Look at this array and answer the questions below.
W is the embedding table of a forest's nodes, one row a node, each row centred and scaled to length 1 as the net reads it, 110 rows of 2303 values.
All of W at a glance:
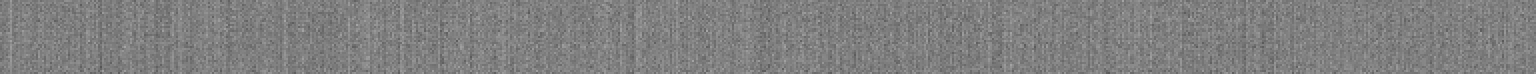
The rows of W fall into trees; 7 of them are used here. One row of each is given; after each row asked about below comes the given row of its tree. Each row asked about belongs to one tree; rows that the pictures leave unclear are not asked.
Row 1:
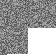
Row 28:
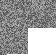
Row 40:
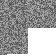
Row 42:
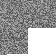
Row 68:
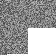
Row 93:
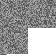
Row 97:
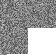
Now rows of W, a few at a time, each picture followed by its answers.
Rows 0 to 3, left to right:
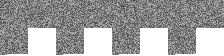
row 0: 68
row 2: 40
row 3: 42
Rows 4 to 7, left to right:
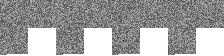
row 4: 93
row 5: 40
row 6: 28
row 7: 28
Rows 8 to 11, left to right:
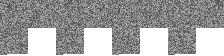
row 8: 40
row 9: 40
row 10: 97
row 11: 93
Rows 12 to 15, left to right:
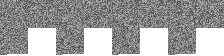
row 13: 68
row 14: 93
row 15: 68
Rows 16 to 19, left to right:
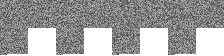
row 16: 1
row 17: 97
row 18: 40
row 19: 1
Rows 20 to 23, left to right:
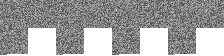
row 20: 1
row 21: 97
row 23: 42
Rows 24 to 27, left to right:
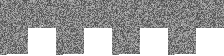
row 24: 93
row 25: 1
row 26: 93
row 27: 28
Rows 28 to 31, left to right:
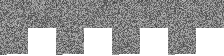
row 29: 93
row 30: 97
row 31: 97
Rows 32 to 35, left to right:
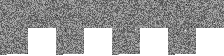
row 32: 28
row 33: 1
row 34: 93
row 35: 40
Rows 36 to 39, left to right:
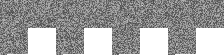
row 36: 42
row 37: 42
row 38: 40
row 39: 1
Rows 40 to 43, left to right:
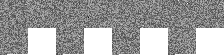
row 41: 28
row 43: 28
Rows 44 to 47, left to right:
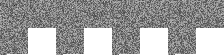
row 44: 42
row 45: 97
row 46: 42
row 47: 42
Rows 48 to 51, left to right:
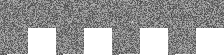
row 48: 1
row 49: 40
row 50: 1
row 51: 1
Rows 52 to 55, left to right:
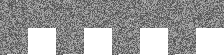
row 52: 40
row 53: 1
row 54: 28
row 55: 68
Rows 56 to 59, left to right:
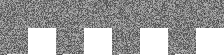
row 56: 1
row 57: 93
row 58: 42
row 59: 40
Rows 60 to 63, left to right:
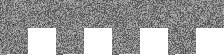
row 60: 97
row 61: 1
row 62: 1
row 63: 42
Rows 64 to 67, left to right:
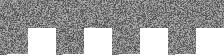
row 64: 1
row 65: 42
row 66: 68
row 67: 97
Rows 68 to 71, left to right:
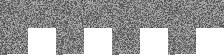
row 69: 68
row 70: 40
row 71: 68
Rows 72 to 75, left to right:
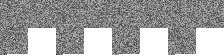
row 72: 40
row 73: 28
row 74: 97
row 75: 42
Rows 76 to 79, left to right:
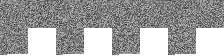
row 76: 1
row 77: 68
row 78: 1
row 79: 28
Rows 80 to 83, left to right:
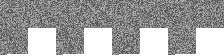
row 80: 42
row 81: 42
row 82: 97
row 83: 1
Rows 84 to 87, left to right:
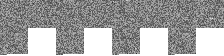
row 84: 93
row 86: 42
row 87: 93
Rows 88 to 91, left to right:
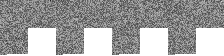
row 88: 42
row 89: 28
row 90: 40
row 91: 68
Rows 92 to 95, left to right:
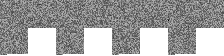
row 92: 42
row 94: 42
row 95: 40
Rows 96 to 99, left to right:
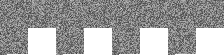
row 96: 28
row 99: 1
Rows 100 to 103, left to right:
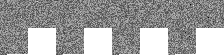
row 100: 1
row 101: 28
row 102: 40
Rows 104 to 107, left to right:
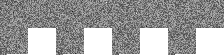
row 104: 28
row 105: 68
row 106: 40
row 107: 40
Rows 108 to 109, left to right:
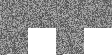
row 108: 42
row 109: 93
